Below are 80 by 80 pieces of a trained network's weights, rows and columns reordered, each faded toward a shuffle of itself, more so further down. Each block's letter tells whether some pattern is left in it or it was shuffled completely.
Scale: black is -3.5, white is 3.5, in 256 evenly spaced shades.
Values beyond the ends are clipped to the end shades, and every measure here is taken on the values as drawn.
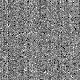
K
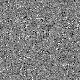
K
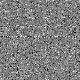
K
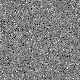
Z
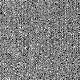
K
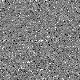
K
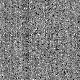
K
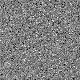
Z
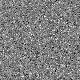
Z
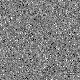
K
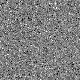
K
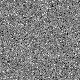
Z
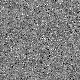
Z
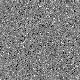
K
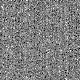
K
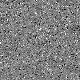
Z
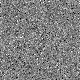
Z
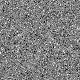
Z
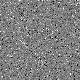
Z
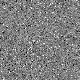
K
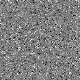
K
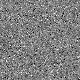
K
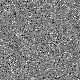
Z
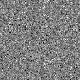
K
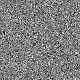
Z
